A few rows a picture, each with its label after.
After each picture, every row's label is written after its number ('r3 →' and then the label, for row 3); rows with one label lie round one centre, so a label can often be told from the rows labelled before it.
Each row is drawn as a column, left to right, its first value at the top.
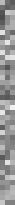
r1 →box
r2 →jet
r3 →jet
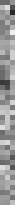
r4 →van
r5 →van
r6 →box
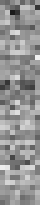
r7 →van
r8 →van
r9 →box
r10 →box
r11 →van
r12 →van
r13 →van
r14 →jet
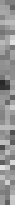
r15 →van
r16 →van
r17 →jet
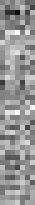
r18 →van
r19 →box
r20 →box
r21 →box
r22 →van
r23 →box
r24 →jet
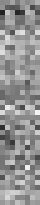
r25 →box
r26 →jet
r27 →jet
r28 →box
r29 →box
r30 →van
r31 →jet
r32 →box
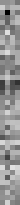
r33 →van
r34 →box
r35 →van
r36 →van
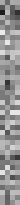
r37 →box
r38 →van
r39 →box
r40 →box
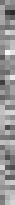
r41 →van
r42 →box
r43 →box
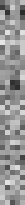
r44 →jet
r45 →box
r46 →van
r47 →van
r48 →box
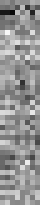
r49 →box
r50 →box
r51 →box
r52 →jet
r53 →van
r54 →jet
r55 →box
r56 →jet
